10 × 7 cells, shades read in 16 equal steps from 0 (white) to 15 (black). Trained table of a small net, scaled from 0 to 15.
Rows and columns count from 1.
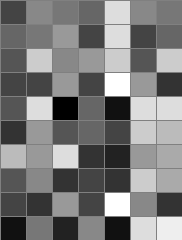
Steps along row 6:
down up down up down up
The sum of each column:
102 70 85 96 71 57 61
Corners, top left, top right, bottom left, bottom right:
11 8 14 1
